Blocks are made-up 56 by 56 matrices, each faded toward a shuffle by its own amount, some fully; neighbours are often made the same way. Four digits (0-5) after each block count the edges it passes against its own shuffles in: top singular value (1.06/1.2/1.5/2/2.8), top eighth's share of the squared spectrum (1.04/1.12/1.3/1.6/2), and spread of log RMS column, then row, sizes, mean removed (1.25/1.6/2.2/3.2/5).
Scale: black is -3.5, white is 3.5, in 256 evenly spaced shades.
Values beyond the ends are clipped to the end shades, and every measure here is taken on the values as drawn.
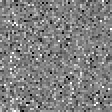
0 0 0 0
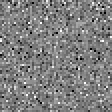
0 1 0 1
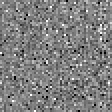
3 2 1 0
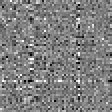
4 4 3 2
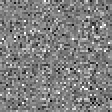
3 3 1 1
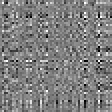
4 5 3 3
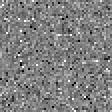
0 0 0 0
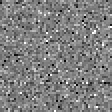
1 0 0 0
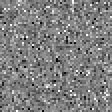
0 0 0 0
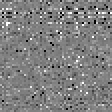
4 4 1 2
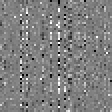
4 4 3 1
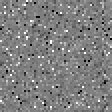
0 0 0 0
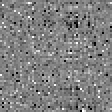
3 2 1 1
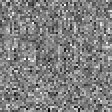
3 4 1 2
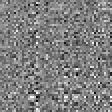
4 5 3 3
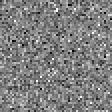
0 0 0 0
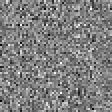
3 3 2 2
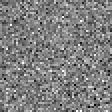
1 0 0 0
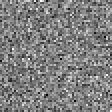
3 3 1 1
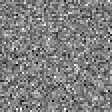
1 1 0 0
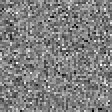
2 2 1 0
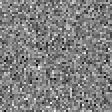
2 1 0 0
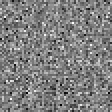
3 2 0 1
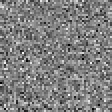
3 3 1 1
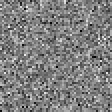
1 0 0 0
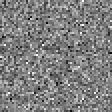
1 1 0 0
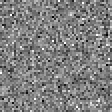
1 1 1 0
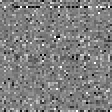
4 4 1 2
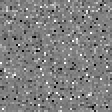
1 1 0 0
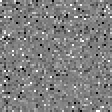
3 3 1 1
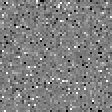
2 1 0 0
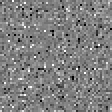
3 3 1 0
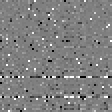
4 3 0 2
